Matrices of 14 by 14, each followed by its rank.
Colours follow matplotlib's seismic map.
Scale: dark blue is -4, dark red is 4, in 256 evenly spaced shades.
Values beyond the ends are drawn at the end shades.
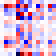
two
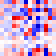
three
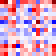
three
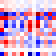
two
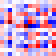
two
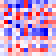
three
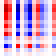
one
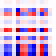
one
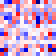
three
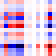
one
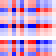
one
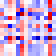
two
